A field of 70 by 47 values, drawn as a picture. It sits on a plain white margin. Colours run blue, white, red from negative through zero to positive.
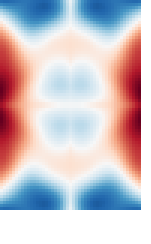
No regular stripes run through it. The texture varies smoothly and slowly. There is no overall slope. It mirrors both left to right and top to bottom. There are no lone odd cells. The centre is the calmest part.
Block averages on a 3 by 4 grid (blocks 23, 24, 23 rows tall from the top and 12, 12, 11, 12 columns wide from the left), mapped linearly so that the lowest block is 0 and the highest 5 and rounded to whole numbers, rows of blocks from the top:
1001
5115
1001
